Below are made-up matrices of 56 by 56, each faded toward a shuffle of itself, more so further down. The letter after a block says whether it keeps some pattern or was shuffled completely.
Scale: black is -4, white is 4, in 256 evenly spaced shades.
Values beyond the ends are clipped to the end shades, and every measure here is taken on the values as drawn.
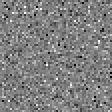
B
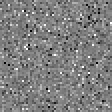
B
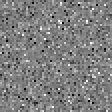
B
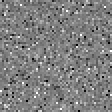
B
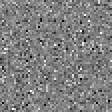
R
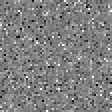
B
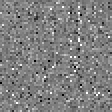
R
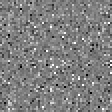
R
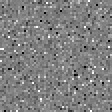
B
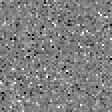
B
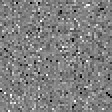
R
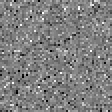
B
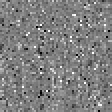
R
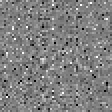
R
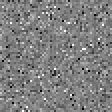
R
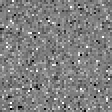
R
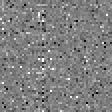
R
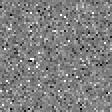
B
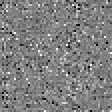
R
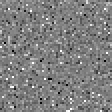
B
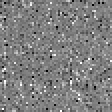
R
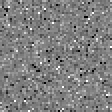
B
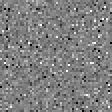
R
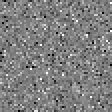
B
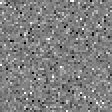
B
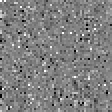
R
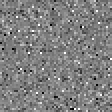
B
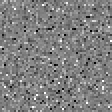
B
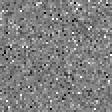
B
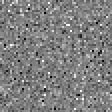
B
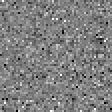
R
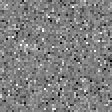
B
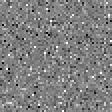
R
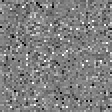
R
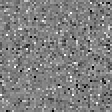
R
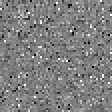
R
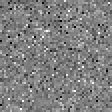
B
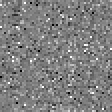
R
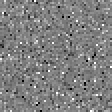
B
